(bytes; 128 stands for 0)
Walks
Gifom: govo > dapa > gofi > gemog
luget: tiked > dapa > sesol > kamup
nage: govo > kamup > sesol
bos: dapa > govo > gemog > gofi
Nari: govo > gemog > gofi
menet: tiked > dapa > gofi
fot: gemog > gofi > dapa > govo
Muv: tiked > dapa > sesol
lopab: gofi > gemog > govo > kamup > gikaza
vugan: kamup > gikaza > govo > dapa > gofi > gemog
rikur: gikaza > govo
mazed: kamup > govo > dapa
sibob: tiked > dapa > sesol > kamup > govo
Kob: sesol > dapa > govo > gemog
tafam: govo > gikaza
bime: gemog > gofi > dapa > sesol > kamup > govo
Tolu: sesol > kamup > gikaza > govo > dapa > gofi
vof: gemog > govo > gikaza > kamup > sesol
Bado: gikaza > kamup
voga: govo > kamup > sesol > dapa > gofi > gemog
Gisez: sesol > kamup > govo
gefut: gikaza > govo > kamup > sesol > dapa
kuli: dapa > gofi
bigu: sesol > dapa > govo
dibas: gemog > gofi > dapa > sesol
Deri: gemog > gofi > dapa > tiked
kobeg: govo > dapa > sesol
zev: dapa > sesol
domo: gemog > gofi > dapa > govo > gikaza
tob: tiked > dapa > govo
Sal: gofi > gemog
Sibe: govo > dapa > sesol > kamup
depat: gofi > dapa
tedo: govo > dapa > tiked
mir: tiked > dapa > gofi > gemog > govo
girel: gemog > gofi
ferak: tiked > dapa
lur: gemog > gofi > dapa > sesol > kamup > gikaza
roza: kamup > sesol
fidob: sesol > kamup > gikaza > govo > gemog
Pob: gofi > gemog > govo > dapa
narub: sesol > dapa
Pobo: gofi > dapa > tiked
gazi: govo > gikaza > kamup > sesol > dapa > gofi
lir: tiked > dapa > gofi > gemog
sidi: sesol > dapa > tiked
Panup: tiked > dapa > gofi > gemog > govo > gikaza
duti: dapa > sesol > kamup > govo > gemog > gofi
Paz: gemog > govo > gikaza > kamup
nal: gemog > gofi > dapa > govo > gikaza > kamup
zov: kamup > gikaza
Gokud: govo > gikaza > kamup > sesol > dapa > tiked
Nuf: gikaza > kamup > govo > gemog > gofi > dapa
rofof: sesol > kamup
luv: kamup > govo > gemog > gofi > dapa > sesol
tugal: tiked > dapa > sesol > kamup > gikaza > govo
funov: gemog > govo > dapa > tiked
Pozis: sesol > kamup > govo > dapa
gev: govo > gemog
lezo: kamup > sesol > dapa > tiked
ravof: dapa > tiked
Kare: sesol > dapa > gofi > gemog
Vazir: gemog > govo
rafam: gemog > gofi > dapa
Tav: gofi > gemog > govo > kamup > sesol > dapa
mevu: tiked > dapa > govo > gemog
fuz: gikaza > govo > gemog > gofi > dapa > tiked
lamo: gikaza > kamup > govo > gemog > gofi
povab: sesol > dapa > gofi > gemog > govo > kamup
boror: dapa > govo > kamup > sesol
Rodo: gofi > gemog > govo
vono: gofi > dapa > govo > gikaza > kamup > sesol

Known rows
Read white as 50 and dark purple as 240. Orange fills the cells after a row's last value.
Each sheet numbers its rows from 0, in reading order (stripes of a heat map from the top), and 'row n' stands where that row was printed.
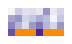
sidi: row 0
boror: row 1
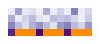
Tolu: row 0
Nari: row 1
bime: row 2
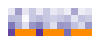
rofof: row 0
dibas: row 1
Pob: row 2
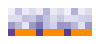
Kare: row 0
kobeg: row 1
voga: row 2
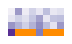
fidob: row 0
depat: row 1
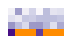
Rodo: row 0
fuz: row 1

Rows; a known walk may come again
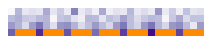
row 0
funov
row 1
roza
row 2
nal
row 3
Pob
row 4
kobeg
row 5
nage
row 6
menet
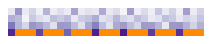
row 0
boror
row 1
Gifom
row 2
Nuf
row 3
gazi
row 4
mir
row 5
Sal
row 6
fidob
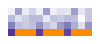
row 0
rikur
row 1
fot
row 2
rofof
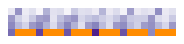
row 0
Pozis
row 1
Gokud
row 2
sidi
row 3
luv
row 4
tob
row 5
mazed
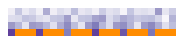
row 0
Kare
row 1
vugan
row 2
depat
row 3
Muv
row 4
Pobo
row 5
Bado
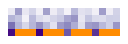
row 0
vono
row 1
duti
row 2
lezo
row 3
Vazir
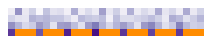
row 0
lopab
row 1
Deri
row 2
bos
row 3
vof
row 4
voga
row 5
lur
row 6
tafam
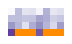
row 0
fuz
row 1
tedo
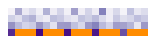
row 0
Panup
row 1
Nari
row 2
Rodo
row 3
bime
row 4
lir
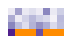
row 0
Tolu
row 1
Paz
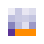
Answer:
dibas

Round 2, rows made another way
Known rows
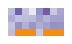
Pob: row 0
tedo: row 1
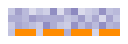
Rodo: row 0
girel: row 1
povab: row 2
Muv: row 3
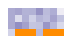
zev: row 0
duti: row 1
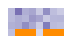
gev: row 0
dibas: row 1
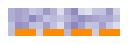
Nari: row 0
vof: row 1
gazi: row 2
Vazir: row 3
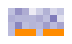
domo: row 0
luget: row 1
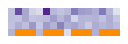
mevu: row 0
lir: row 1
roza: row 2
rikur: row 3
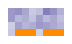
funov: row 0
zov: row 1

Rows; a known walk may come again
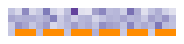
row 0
girel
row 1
tugal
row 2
vono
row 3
Kob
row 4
rafam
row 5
lur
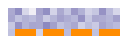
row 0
Tav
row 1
kobeg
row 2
tob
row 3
Rodo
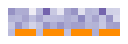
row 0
duti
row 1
Pob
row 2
Sibe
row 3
Bado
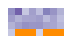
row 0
tedo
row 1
zov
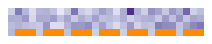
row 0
Paz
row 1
bime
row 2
depat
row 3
vof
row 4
luv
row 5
sidi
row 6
Pobo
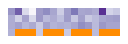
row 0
gefut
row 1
funov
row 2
ravof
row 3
voga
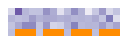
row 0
Sal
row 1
fot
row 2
domo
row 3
luget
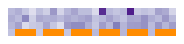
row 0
sibob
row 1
Vazir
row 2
tafam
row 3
lir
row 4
Gifom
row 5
menet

